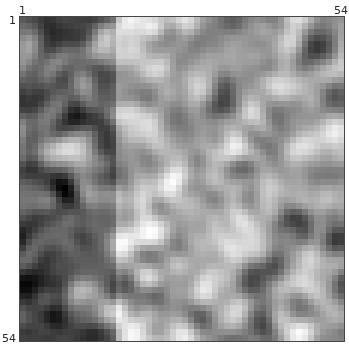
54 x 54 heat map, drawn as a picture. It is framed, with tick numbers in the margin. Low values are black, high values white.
Stripes: none. Ninth with the lowest average: bottom left. Grain: blotchy. Seam: vertical, 30% of the way across, the right part higher. Lone odd cells: none.
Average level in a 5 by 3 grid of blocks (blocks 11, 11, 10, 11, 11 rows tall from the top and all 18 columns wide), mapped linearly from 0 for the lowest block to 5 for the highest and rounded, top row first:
143
144
154
053
043
